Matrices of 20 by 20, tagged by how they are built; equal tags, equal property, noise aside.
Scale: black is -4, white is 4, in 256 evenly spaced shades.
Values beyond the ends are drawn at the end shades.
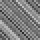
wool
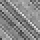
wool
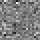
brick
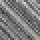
wool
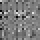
brick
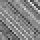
wool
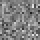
brick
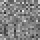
brick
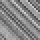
wool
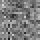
brick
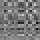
brick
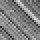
wool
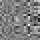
brick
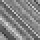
wool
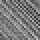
wool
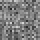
brick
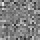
brick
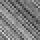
wool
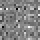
brick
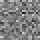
brick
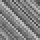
wool
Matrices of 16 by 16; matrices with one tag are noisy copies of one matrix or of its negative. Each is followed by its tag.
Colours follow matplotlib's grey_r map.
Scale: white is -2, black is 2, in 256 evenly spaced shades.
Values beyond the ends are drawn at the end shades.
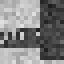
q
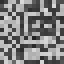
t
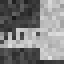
q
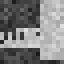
q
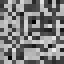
t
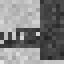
q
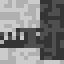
q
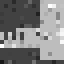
q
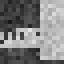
q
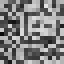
t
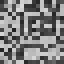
t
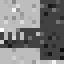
q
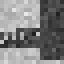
q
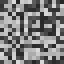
t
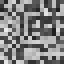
t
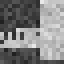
q
